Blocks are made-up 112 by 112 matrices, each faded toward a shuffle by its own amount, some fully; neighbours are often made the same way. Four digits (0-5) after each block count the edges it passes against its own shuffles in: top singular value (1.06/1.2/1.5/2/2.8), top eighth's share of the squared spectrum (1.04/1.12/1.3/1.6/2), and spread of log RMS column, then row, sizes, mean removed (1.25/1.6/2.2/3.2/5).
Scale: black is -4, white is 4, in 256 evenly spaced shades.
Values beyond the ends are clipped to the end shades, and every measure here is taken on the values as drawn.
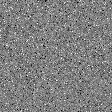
1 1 0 0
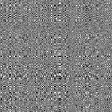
5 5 3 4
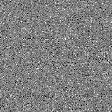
4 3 1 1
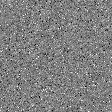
2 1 0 0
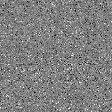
3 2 1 1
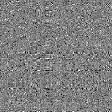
4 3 2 2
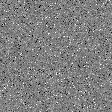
0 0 0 0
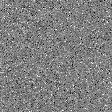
2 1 0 0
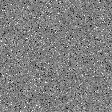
2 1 0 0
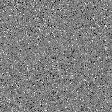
3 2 0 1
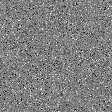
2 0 0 0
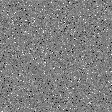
0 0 0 0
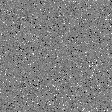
1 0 0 0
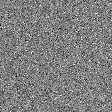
0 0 0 0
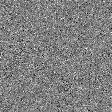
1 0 0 0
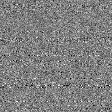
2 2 0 3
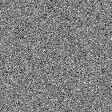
0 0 0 0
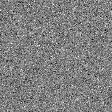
0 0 0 1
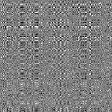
5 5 4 4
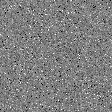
2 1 0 0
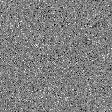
3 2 0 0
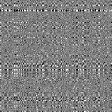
5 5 3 4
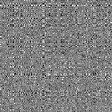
5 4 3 3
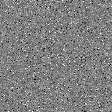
3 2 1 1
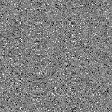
4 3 2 2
